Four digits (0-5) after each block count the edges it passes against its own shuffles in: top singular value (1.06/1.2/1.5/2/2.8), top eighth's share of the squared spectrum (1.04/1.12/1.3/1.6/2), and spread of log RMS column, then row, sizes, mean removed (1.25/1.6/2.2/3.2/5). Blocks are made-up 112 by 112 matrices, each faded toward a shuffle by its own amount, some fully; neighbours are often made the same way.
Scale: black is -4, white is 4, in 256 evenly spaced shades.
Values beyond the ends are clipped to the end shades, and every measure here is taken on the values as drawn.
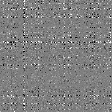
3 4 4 4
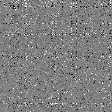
2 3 2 2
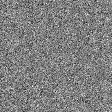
0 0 0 0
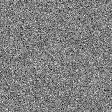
0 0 0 0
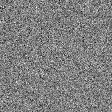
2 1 0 0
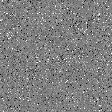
3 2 1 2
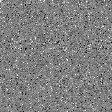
3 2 1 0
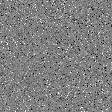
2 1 0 0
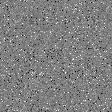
2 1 0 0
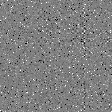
3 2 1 0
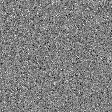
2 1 0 0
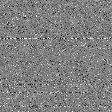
3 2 0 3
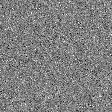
0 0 0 0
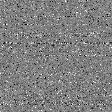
1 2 0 2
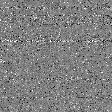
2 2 0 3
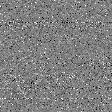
2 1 0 2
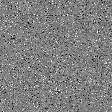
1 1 0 1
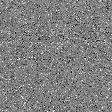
0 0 0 1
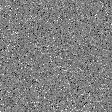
0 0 0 0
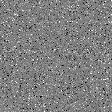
3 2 0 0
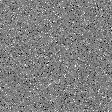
0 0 0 0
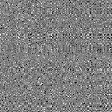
5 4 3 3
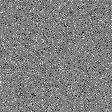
1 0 0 0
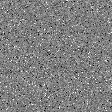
0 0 0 1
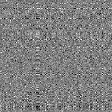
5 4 2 3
